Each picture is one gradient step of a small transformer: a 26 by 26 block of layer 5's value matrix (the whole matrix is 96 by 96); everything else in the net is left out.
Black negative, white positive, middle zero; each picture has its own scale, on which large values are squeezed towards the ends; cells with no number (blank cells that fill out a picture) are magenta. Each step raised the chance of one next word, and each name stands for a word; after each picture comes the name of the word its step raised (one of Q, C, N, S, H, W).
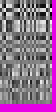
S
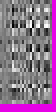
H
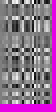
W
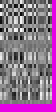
S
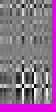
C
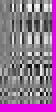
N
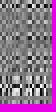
C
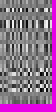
H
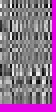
S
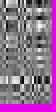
W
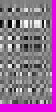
H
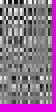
W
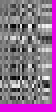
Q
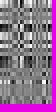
Q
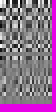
W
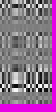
C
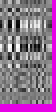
H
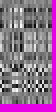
H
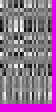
S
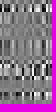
N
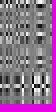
C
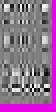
N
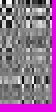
W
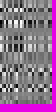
H
